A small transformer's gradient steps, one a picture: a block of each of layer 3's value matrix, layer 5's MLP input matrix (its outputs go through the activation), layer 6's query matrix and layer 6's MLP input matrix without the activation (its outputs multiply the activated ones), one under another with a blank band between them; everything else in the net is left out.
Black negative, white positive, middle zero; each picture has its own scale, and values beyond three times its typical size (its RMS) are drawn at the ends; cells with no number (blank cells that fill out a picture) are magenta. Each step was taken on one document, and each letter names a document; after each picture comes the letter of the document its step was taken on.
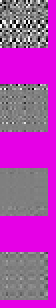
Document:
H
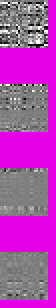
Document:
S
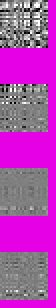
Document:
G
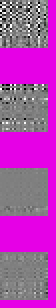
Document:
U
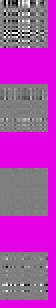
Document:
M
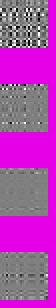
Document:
H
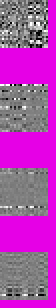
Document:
S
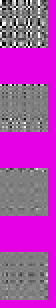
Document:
H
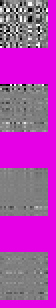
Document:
U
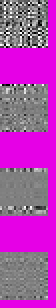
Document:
U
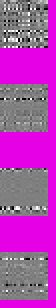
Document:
M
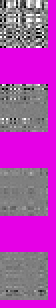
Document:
G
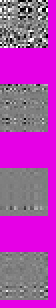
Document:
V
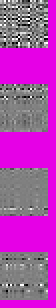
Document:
M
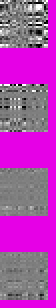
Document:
S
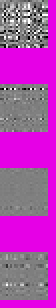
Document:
M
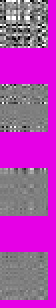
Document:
G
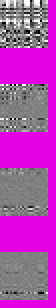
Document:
G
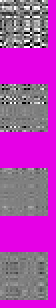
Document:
G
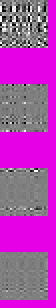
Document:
H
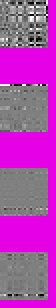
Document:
S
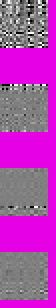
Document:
V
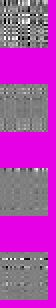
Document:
M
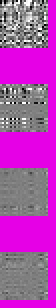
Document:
G
